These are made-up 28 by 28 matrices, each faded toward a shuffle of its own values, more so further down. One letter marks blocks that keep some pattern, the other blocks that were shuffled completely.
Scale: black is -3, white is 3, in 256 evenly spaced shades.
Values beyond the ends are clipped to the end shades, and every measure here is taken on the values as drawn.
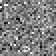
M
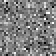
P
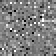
M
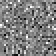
M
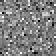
M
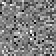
P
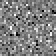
M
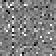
P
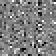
P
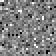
M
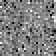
M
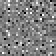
P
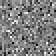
M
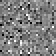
P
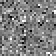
P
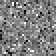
M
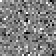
P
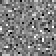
M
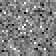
M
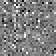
P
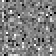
P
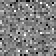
M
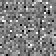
M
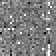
P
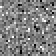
M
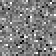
M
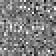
P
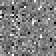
P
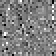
P
